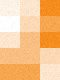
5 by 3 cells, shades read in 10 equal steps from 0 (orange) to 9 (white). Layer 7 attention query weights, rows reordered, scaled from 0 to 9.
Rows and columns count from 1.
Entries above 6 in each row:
2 1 1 0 1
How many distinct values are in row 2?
3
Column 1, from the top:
8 9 7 4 2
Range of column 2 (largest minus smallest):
5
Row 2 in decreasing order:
9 6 2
